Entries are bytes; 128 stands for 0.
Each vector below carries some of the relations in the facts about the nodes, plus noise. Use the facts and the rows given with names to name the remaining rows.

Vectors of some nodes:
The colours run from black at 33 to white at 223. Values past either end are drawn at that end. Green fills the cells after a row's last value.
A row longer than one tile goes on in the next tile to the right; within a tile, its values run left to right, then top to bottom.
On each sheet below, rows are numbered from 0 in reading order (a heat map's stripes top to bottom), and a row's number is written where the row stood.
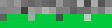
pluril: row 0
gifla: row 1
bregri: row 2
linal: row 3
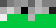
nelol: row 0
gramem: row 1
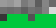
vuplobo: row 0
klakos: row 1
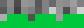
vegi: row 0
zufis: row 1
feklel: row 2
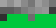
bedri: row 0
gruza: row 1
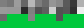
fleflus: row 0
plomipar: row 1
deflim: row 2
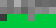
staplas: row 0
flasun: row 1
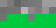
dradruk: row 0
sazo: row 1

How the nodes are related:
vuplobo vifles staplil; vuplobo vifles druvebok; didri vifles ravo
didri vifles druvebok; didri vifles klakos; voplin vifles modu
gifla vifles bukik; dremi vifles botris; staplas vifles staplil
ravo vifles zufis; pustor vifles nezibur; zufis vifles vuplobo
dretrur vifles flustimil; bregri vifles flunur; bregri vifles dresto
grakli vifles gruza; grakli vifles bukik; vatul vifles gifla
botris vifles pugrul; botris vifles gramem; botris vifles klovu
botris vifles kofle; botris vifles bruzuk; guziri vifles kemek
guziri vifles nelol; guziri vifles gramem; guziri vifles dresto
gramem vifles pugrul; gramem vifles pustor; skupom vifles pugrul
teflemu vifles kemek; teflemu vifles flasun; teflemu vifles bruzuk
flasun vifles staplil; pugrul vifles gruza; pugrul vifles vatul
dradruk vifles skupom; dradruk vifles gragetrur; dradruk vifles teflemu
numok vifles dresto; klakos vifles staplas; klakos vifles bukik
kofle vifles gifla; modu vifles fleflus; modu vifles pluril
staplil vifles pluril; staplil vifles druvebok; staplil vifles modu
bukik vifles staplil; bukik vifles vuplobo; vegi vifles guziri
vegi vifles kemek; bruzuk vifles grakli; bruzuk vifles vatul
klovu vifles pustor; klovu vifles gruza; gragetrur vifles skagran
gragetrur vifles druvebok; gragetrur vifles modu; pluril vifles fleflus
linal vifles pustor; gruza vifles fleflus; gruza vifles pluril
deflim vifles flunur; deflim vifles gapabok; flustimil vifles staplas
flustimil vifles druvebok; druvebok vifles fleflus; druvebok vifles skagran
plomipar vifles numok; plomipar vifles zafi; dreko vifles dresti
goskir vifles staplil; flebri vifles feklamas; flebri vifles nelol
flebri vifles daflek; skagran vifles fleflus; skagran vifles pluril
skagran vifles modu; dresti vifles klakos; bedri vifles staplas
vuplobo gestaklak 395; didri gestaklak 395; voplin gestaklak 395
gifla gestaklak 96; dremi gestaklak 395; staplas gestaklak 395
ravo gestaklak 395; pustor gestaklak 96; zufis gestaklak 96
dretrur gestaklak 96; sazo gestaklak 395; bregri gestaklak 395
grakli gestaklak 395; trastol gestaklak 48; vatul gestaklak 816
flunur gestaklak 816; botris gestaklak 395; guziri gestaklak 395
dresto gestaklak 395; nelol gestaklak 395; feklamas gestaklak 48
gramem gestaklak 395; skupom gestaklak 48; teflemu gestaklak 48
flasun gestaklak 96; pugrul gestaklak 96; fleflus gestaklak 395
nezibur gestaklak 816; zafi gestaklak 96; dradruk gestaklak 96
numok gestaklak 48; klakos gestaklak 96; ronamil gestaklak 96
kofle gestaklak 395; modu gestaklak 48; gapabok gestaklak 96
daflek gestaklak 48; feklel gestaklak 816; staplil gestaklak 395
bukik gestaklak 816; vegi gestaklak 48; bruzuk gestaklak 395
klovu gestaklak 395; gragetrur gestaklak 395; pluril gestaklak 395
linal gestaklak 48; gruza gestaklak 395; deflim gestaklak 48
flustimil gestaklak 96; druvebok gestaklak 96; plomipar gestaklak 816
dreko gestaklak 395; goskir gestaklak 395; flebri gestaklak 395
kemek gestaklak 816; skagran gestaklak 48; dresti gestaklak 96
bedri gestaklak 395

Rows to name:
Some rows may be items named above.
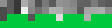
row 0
deflim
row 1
druvebok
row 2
kemek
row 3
pugrul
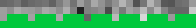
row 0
gifla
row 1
gifla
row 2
guziri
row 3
grakli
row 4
vatul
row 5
nezibur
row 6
trastol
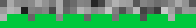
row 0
gramem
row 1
grakli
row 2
flunur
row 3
gapabok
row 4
bukik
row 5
skagran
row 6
vatul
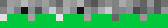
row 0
flebri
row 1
feklel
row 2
flebri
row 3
ronamil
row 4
grakli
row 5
skupom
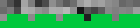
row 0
numok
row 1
zafi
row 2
dresto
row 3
didri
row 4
flasun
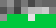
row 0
teflemu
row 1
pustor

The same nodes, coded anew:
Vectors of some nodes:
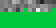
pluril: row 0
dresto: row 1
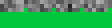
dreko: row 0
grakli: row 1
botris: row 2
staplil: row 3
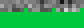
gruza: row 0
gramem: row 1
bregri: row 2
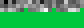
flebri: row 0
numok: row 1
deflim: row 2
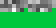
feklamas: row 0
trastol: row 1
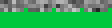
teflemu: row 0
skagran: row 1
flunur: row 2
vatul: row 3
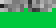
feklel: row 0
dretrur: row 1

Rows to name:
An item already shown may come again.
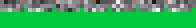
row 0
guziri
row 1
nelol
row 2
bukik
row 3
dresto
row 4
pustor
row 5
numok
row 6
kemek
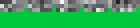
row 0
dradruk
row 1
gramem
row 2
nezibur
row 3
trastol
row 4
bregri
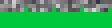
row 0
druvebok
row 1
teflemu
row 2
gramem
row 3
nelol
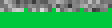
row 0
gapabok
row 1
vegi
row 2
sazo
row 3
gifla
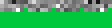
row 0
zafi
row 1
ronamil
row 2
pugrul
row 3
plomipar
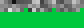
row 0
dresto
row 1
linal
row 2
didri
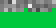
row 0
flasun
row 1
skupom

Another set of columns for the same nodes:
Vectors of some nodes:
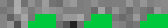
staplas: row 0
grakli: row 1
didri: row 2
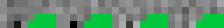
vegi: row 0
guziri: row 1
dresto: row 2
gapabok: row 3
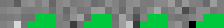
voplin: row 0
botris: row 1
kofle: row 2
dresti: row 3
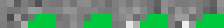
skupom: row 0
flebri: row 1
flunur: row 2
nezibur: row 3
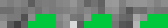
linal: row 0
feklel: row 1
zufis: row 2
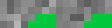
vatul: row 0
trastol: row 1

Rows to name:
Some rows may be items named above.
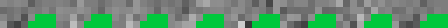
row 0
linal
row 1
plomipar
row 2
plomipar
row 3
druvebok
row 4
kemek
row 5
pustor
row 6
flasun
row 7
linal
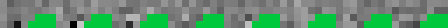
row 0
vegi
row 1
numok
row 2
pugrul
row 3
gramem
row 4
deflim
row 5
bukik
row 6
nelol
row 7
pustor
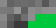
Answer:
teflemu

